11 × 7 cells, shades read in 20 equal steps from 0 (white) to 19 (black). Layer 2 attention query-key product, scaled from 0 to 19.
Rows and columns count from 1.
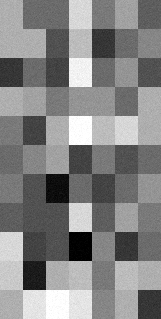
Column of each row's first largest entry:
7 5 1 6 2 4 3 2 4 2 7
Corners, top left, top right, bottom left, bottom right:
6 12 6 15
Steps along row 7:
up up down up down down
